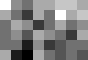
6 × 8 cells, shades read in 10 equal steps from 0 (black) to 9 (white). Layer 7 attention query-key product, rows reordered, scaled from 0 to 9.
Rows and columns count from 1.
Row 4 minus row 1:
-5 0 -1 0 -1 -3 -5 0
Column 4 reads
6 6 2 6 5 6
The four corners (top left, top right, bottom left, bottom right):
9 6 6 3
